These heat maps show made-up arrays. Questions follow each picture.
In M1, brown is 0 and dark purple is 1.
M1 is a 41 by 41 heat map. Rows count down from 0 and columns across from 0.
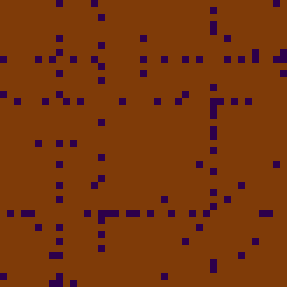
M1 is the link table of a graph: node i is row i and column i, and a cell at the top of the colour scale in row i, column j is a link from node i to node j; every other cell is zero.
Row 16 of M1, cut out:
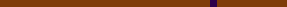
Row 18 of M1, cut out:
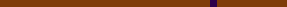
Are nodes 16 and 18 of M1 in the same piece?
yes
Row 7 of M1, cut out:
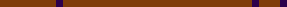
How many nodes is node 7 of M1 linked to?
3
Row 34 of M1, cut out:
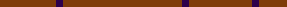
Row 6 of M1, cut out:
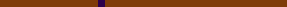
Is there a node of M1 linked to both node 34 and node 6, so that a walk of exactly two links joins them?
no
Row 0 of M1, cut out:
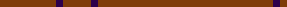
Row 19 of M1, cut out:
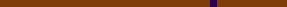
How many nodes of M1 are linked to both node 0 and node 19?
0
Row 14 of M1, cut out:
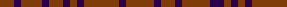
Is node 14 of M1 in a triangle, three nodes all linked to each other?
no
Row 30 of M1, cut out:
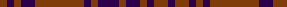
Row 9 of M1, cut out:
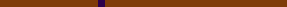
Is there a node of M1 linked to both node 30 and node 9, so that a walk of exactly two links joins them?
yes
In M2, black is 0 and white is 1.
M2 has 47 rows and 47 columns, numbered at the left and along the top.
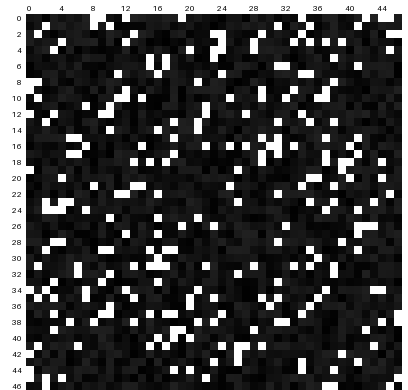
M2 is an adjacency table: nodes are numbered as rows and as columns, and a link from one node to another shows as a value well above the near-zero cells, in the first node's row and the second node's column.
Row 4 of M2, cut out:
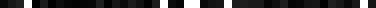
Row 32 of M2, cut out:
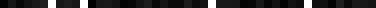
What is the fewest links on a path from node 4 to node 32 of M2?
3
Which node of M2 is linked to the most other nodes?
node 31
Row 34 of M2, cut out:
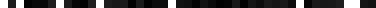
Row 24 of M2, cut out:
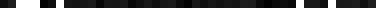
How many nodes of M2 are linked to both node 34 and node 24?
3
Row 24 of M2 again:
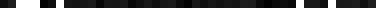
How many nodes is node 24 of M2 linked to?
6
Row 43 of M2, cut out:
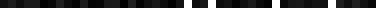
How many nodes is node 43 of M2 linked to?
4
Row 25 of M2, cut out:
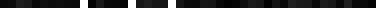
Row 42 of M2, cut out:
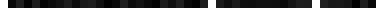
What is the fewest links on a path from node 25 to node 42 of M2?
4
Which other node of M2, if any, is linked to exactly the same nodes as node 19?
node 42
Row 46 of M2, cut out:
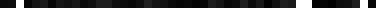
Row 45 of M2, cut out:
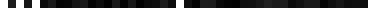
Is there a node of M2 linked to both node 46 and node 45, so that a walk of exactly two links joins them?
yes
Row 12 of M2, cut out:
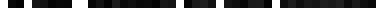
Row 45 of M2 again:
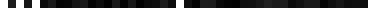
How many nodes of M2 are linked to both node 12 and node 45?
2
